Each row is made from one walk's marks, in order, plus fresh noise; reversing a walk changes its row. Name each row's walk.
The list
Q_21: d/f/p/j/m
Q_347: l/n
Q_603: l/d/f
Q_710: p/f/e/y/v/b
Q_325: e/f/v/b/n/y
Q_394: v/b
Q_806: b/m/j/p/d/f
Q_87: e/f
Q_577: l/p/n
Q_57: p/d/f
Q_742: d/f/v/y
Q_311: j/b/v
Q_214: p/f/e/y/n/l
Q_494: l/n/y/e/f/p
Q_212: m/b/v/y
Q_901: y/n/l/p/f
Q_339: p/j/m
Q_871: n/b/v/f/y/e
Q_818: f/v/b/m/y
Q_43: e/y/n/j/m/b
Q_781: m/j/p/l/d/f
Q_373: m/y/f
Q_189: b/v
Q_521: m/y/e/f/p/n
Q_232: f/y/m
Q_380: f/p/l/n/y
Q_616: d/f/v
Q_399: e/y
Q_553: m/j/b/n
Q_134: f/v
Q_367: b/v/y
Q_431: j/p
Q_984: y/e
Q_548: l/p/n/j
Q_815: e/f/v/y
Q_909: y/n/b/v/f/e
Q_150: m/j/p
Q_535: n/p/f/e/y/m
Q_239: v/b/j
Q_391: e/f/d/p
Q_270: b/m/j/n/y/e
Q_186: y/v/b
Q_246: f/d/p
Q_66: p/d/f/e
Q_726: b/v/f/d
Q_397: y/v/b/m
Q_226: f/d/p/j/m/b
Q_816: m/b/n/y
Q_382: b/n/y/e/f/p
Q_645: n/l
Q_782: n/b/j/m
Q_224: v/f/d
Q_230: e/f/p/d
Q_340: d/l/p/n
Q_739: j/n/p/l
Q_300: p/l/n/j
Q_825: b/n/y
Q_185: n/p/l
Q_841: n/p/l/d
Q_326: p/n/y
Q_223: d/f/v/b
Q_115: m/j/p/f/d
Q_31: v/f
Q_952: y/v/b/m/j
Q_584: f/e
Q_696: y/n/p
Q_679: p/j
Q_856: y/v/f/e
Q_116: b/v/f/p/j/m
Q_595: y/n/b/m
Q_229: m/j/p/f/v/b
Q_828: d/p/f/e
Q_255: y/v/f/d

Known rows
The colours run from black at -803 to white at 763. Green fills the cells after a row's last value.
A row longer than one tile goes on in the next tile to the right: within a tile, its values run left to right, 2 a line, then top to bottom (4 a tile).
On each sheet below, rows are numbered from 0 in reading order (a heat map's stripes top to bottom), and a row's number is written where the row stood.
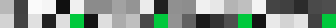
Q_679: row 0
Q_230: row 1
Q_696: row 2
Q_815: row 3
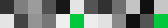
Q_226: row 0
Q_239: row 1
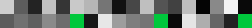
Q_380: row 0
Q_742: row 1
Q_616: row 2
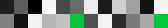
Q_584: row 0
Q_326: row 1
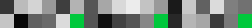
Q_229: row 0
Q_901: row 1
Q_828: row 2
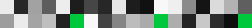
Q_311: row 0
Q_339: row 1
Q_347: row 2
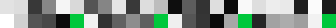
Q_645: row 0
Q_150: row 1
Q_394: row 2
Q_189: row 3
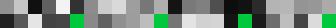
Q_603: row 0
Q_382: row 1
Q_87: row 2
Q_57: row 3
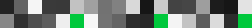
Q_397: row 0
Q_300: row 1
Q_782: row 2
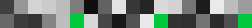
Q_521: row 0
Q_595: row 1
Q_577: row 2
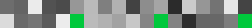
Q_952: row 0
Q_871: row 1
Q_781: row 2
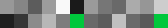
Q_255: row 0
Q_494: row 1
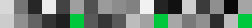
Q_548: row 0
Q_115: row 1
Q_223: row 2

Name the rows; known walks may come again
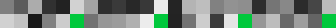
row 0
Q_816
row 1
Q_818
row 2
Q_57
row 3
Q_21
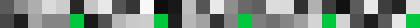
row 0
Q_856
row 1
Q_726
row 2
Q_828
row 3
Q_806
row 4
Q_595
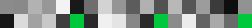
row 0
Q_230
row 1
Q_391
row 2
Q_325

